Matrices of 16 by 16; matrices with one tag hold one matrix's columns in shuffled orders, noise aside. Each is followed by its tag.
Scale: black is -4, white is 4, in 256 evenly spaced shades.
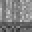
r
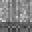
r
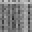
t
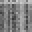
t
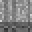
r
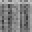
t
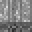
r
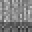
r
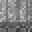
r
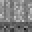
r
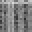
t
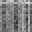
t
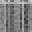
t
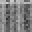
t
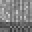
r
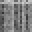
t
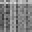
t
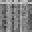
t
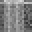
t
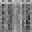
t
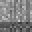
r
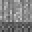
r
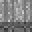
r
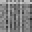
t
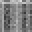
t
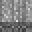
r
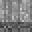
r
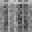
t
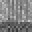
r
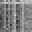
t
